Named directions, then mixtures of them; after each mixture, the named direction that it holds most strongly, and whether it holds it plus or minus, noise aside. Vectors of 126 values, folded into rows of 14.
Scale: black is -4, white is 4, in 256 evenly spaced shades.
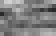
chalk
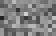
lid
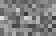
lid, minus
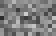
lid, plus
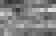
chalk, minus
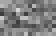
lid, minus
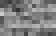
chalk, minus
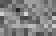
lid, plus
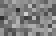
lid, plus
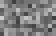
lid, minus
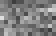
lid, minus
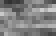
chalk, minus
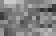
chalk, plus
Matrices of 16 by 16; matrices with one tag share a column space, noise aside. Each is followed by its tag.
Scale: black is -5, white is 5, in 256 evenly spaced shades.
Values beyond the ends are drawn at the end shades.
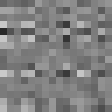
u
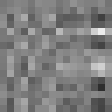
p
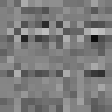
u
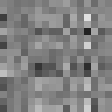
p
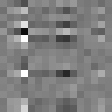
u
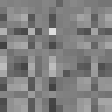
p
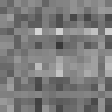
p
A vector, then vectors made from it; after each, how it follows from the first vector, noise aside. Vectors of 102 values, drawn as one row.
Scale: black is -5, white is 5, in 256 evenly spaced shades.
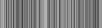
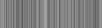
shrunk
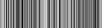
scaled up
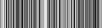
scaled up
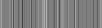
partly zeroed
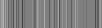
partly zeroed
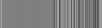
partly zeroed
